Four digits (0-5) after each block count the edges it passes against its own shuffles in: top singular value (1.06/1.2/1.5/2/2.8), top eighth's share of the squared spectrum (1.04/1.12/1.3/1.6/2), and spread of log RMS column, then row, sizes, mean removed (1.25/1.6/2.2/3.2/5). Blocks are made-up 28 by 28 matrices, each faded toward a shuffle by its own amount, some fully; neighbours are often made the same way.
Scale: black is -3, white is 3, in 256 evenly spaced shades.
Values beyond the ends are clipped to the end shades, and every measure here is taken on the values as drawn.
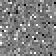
0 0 0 0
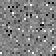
1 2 0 0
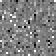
2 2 0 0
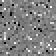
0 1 0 0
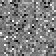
0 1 0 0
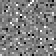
2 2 0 0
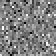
0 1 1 0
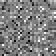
3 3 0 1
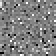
0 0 0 0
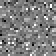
2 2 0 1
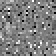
2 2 1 0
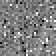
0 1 0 0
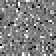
0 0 0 0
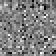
3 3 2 1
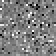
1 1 0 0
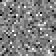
0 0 0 0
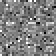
3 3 0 1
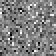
1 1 0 0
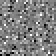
0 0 0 0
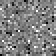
0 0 0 0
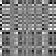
4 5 4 4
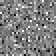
2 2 0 0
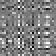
4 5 3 3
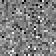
0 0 0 0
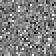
0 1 0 0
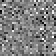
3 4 2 0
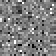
3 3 1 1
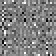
4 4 2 1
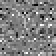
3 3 1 2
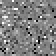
1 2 1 0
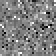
1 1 0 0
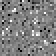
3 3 0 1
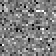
3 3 0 1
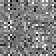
3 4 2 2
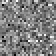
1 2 0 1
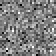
1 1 0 0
